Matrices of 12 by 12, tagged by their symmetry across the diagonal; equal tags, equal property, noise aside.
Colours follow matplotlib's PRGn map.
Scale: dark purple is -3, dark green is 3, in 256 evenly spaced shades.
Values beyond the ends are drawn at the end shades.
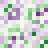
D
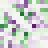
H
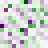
H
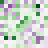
D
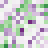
D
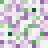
D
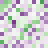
D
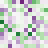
H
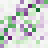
H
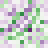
D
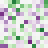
H
